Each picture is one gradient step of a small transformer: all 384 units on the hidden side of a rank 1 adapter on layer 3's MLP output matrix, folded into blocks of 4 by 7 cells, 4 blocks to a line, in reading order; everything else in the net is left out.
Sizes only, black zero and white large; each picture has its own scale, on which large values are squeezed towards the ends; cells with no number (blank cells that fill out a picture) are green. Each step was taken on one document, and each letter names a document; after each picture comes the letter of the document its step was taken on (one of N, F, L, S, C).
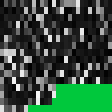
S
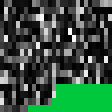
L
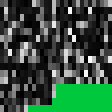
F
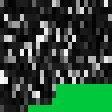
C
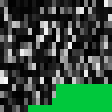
C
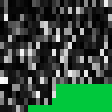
F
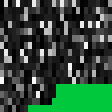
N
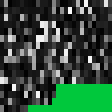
C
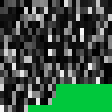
S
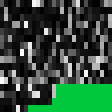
C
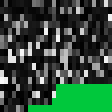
F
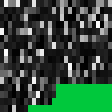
N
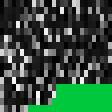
S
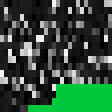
C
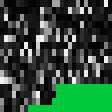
L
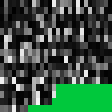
L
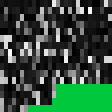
L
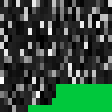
N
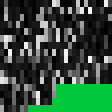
L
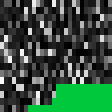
S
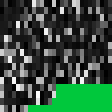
S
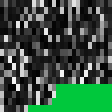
S
